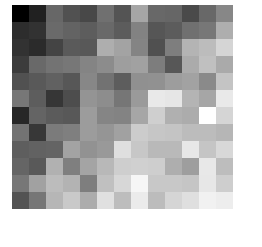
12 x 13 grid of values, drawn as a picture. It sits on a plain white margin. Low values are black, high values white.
No row or column stands out. No regular stripes run through it. The halves do not mirror each other. Values rise toward the bottom right. The ninth with the lowest average is the top left.
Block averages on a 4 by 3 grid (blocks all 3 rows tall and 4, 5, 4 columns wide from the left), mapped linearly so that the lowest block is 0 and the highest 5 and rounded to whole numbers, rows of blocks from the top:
022 / 134 / 145 / 355
